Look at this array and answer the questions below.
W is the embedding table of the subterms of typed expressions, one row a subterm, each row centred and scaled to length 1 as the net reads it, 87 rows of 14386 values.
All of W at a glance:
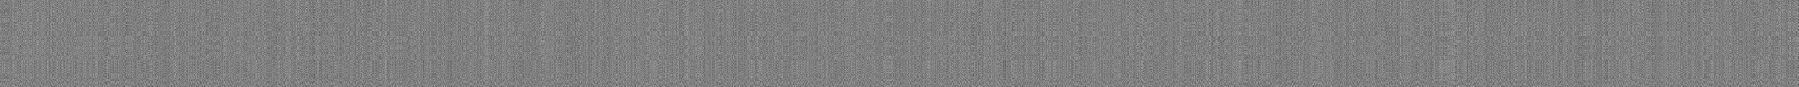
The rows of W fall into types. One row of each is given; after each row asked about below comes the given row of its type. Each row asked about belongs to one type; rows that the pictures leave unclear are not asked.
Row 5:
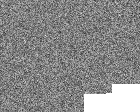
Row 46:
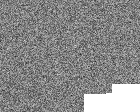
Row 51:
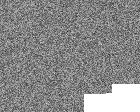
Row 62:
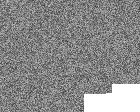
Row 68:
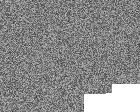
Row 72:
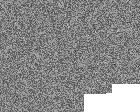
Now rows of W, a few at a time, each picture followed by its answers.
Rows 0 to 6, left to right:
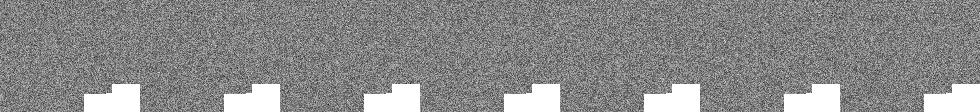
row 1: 62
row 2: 46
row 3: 62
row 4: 46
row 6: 62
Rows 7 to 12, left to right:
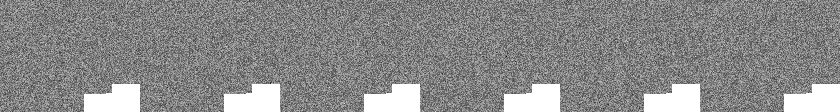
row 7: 51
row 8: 5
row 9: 46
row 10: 46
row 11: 5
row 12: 51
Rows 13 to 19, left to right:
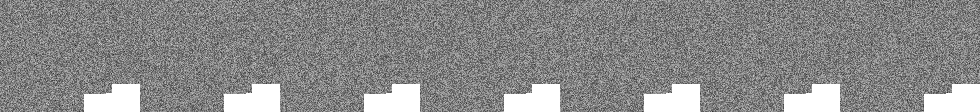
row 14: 5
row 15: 68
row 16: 72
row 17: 51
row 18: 68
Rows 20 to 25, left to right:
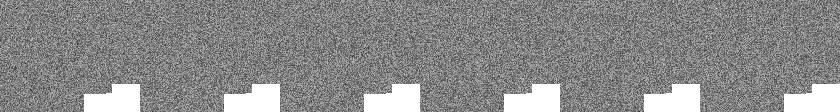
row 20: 72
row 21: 68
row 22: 5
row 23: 46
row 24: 51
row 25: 68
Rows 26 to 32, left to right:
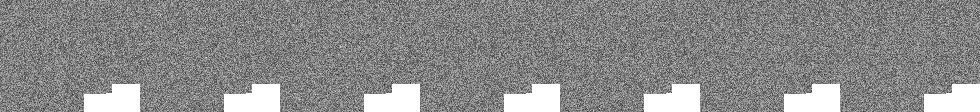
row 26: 5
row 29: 5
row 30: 5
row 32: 68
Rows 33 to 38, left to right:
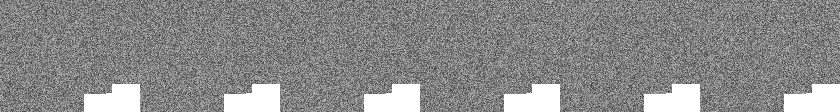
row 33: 46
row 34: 68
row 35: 68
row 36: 72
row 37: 51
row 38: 51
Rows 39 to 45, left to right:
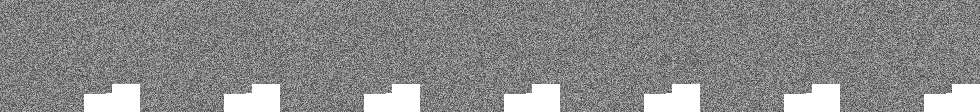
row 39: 62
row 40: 51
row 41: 51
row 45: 72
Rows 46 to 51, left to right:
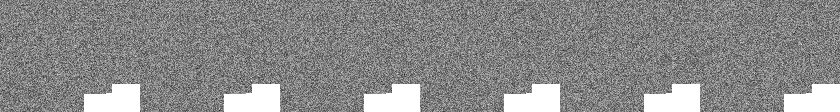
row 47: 51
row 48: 51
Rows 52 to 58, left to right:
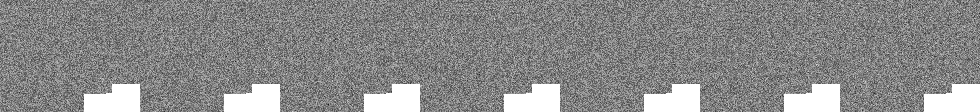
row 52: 46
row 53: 51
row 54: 5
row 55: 62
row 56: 72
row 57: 62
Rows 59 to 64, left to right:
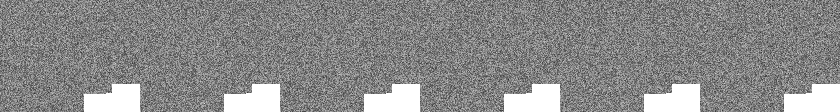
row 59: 5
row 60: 46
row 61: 46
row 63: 68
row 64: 68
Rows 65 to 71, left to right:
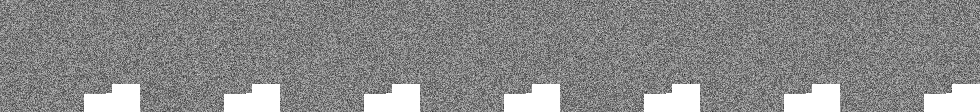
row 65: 62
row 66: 46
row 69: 46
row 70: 68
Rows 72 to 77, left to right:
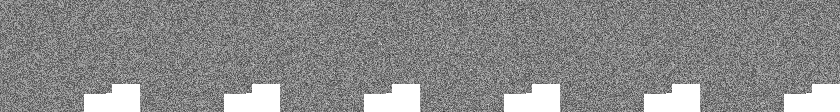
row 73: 62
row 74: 51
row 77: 46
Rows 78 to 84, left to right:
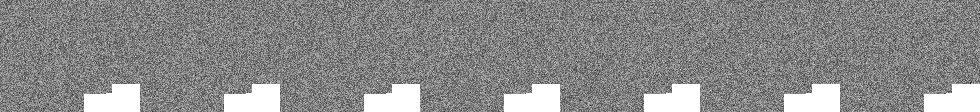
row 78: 5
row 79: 68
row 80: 72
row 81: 51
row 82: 62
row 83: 62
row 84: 5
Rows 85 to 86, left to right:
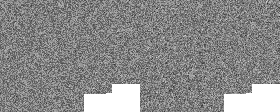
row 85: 72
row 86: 51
